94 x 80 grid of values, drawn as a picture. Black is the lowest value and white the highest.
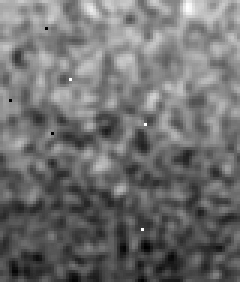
Values rise toward the top. There are no regular stripes. The texture is blotchy. Six lone cells stand out: three far higher and three far lower than their neighbours. No row or column stands out.
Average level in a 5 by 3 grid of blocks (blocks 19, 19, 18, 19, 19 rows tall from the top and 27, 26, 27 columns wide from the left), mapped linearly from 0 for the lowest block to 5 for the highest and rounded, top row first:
455
444
223
111
000
